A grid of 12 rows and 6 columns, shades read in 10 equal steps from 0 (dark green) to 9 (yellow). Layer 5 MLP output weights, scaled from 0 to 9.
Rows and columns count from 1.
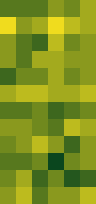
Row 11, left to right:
4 6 2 4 1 2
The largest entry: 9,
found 2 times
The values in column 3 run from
2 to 7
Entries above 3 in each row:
3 6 4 5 5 6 2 5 5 3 3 5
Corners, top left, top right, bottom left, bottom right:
3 6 5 7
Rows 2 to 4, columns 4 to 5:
9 7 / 7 4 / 6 5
